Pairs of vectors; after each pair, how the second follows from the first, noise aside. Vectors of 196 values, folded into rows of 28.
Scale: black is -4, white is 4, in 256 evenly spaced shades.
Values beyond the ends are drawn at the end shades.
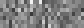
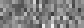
reversed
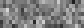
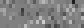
partly zeroed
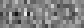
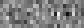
reversed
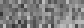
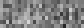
wrapped around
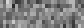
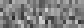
wrapped around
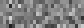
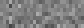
shrunk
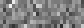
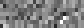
wrapped around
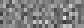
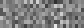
wrapped around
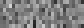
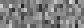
wrapped around
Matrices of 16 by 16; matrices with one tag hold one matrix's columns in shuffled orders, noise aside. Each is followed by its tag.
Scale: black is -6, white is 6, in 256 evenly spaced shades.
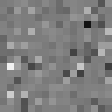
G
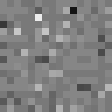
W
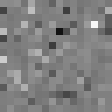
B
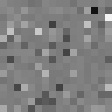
W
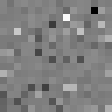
W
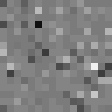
G
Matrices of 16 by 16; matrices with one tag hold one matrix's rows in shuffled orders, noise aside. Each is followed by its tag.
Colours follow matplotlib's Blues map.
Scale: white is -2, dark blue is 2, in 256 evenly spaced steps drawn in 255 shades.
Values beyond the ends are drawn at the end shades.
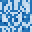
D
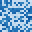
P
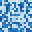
P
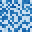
D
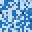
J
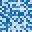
P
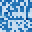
P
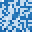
J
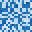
D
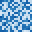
D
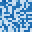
J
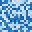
P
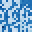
J
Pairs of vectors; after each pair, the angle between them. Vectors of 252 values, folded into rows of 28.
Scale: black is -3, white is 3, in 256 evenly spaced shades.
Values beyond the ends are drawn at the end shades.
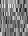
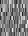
orthogonal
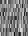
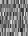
nearly opposite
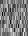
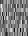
partly aligned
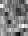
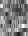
nearly parallel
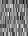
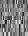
partly aligned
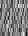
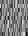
nearly parallel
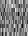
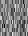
partly aligned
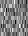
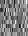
nearly opposite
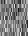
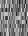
partly aligned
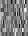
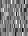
nearly opposite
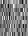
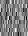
orthogonal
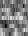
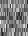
partly opposed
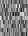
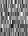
partly aligned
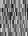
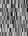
partly aligned
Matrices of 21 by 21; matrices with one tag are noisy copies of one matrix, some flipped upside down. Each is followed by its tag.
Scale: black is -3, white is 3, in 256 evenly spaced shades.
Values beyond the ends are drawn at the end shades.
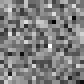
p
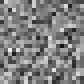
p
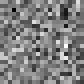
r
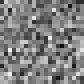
p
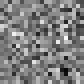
r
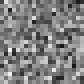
p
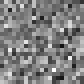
p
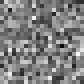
p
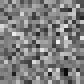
r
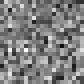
p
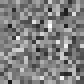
r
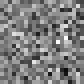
r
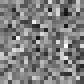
r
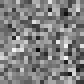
r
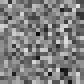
r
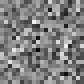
r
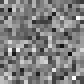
p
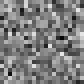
p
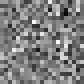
r
